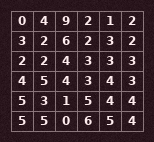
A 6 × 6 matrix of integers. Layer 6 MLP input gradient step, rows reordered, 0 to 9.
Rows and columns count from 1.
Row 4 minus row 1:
4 1 -5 1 3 1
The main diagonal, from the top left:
0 2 4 3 4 4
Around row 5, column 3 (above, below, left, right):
4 0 3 5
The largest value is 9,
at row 1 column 3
